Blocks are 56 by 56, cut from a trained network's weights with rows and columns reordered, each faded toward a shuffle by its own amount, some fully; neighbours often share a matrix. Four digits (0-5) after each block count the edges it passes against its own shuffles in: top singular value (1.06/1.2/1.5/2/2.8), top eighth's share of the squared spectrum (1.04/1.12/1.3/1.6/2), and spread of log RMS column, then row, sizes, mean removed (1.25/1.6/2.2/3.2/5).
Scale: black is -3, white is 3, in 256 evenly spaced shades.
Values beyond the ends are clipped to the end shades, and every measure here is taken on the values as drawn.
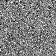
1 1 0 0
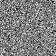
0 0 0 0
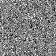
2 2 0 0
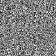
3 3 1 2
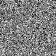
0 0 0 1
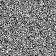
0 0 0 0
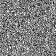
1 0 0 0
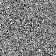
0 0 0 0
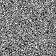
0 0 0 0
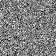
0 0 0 0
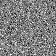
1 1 0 0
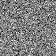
0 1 0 0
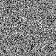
2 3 1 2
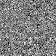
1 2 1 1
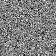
0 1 0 0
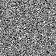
0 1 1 0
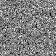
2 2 1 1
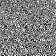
3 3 0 2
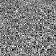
3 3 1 2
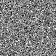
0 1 0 0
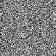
2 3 1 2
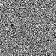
2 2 0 1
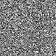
2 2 0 1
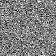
2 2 0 1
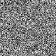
3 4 2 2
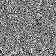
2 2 0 1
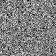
2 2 0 0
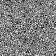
2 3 0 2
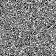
0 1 0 0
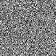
2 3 1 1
